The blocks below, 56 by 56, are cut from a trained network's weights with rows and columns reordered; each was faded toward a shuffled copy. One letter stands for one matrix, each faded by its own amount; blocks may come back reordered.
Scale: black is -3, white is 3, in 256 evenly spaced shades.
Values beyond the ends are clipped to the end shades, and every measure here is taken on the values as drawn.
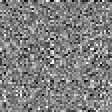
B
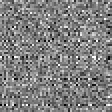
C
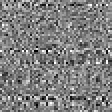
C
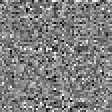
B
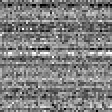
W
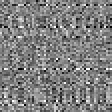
C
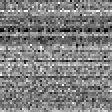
W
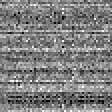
W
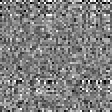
C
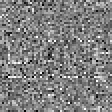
B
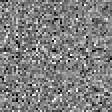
B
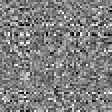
C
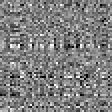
C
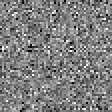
B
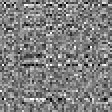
C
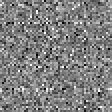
B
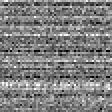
W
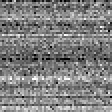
W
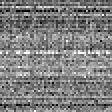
W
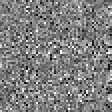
B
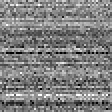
W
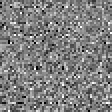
B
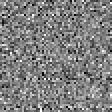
B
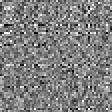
C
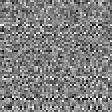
C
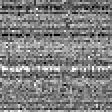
W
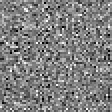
B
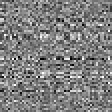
C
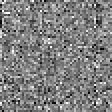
B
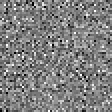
B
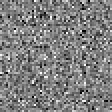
B
